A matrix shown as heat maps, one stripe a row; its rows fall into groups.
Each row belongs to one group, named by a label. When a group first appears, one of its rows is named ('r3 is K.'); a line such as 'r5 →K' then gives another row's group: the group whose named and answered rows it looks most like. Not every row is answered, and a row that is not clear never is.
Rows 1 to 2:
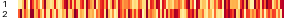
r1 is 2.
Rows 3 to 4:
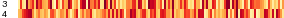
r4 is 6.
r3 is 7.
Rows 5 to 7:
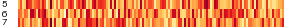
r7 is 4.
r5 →7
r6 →2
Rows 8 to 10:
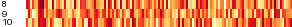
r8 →2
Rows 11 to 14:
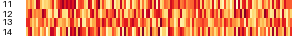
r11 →6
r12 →7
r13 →4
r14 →6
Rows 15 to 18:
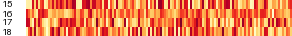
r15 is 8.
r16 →2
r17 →6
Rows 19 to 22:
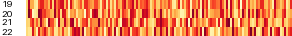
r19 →4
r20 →4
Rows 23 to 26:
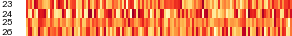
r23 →6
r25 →4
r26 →4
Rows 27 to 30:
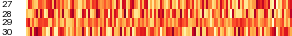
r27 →4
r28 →8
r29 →2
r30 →6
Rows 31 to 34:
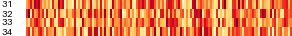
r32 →2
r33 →6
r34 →2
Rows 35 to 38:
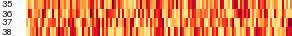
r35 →7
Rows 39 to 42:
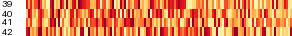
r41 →4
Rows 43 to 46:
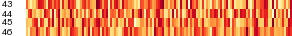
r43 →8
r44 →7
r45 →8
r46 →8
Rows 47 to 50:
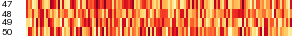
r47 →4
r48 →2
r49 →8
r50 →7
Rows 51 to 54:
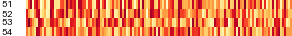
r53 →4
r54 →6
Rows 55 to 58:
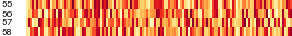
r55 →8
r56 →8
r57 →4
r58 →8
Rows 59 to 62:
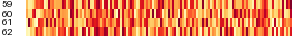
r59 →8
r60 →7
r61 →4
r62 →8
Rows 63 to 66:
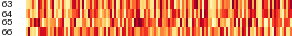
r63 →2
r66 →4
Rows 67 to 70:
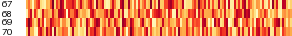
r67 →6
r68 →7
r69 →4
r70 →4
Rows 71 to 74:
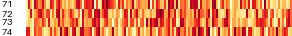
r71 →7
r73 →8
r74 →6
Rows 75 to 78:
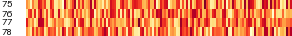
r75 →2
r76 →7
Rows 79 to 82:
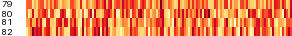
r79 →4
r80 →2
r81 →8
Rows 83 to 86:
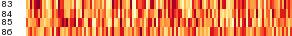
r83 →6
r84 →6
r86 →7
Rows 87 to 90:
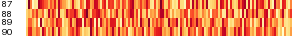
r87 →4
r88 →8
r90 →7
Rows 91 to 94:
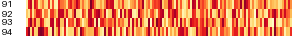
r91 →7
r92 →6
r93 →7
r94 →2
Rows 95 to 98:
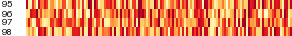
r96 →6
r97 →6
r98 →2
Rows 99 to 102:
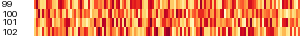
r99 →4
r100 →7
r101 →4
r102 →7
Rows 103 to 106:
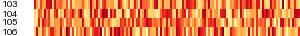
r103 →2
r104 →8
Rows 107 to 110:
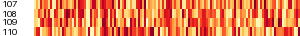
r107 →8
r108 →8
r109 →8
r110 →4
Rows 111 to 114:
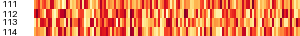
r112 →4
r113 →8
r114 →4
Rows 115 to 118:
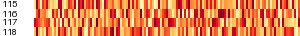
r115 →6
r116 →7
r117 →2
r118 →4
